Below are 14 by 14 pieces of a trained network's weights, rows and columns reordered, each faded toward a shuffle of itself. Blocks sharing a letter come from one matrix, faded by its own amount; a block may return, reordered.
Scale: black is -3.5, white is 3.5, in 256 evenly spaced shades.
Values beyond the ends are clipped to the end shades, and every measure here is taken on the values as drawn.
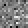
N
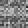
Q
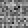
Q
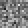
Q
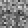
Q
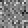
N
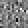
N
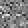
N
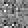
N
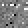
N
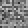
Q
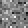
N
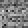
Q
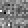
Q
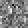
N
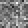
Q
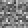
Q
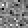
N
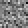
Q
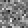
N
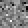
N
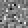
N
